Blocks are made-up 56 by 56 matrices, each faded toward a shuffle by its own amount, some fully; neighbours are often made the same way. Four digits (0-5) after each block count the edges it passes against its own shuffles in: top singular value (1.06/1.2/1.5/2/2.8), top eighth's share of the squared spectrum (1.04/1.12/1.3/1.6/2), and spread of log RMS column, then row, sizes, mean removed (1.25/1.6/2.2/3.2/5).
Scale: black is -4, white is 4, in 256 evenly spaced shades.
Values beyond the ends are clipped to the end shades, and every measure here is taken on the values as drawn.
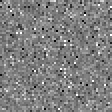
0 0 0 0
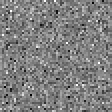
0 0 1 0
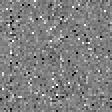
1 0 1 0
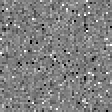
1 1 0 0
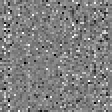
1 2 2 0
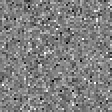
0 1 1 0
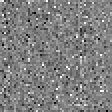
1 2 2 0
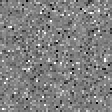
0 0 0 0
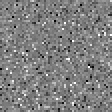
0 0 0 0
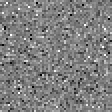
0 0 0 0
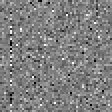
2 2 2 0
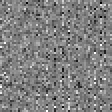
1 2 3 0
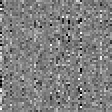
2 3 4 0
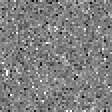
0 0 0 0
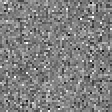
0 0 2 0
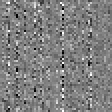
2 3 4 0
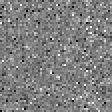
0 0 0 0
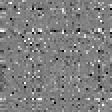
4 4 2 2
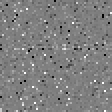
2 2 0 0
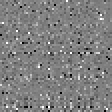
4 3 1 2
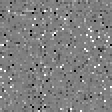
1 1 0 0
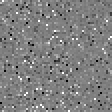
1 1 0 0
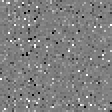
2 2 1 0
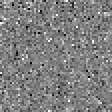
2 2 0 0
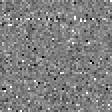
2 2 0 1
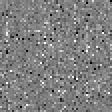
1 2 1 0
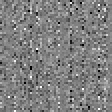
1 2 3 0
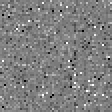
1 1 0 0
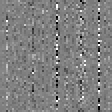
3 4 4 0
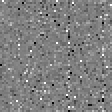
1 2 1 0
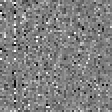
2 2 2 0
